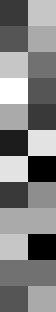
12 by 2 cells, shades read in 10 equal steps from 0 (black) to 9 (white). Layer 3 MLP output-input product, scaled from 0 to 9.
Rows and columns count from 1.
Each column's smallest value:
1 0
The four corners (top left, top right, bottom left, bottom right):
2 7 3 6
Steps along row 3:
down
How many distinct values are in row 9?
1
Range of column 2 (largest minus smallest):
8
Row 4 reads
9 3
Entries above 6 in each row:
1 0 1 1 0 1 1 0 0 1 0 0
